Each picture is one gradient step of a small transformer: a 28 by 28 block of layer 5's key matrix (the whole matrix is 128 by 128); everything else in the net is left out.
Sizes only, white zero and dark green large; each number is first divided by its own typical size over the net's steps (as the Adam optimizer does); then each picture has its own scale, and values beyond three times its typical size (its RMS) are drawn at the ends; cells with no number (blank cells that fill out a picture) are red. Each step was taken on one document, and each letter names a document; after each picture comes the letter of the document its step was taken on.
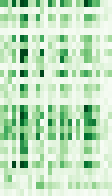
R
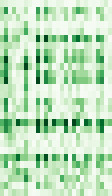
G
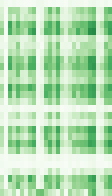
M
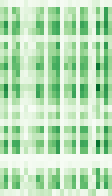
M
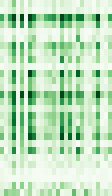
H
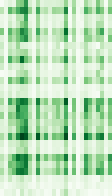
G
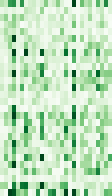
R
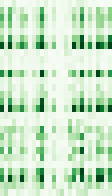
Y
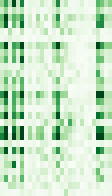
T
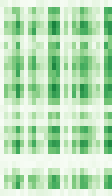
M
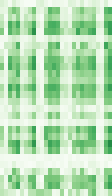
M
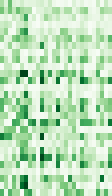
G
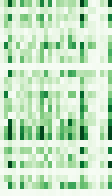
T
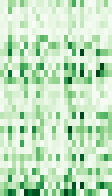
R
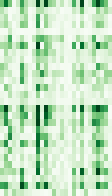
R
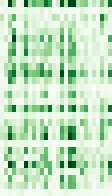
T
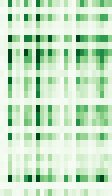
H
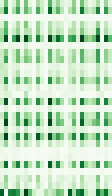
G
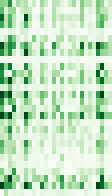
Y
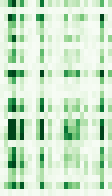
T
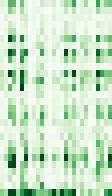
R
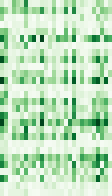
G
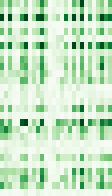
Y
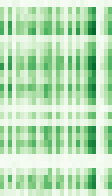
M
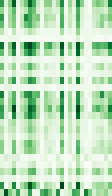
H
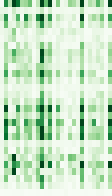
T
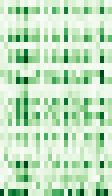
G
